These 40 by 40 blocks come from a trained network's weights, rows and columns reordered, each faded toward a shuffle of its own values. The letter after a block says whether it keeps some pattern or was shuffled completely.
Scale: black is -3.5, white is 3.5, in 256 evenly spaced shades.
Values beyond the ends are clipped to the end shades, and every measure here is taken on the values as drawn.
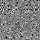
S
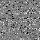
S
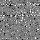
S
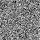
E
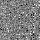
S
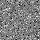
E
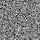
E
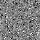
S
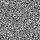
E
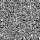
S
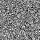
E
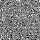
S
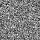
E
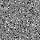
E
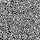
E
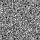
E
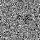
S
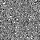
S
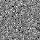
S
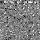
S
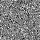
E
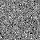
S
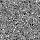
E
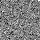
E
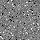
E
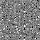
S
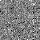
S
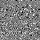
S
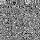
S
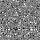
S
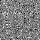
S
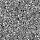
E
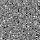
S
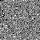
S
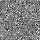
E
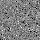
E
